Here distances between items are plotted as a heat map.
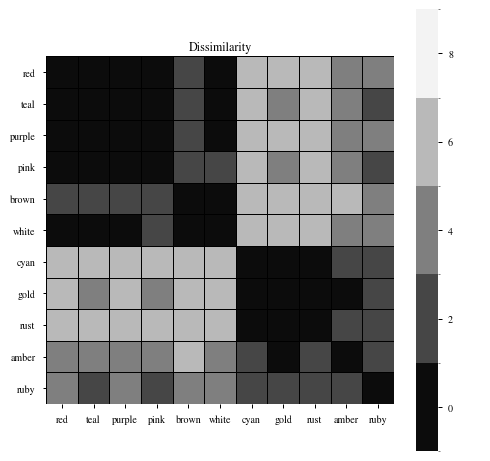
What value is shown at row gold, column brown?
6
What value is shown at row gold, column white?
6
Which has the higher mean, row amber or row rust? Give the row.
rust
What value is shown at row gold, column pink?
4
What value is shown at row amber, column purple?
4
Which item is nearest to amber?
gold
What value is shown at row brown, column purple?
2
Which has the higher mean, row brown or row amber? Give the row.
brown
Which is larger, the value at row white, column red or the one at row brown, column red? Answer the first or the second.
the second
